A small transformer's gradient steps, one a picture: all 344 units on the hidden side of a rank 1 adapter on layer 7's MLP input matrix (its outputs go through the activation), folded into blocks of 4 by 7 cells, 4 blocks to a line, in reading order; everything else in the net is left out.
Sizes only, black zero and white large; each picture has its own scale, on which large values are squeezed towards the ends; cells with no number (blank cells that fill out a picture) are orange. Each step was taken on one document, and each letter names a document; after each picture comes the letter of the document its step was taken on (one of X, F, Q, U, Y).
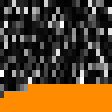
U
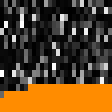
U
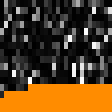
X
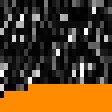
X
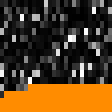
X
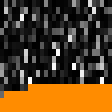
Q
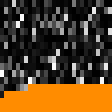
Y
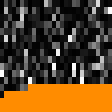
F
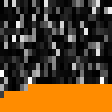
U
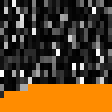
U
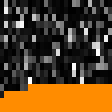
F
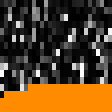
X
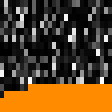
F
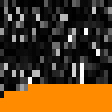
X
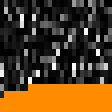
Q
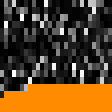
U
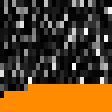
Q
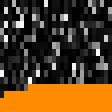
F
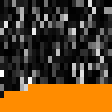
U
